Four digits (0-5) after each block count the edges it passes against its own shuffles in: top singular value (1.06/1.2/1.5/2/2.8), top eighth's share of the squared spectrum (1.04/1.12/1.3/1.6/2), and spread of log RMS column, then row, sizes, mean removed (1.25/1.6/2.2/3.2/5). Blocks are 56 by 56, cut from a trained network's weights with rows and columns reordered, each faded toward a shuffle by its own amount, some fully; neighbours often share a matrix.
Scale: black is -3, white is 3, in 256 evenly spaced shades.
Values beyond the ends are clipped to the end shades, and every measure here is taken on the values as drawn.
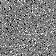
1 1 0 0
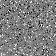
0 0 0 0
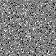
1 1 0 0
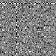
3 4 2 2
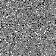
1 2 1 0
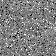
0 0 0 0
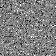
2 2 0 1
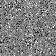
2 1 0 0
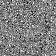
1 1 0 0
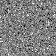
1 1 0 0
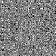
3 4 1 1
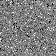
0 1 0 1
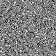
1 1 0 0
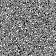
0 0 0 0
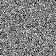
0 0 0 0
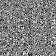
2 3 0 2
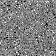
1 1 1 0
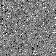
0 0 0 0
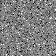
0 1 0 0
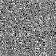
2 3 1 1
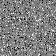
2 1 0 0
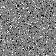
0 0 0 0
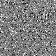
2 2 0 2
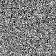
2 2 0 1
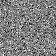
0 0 0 0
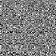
3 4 1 3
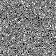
0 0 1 0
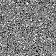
1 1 0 0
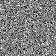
1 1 0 0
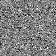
2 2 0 1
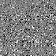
3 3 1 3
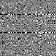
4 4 1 2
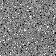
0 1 0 0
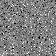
1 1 0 0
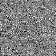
2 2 0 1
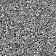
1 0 0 0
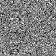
2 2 0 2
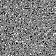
1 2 0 1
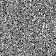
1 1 0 0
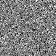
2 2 0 0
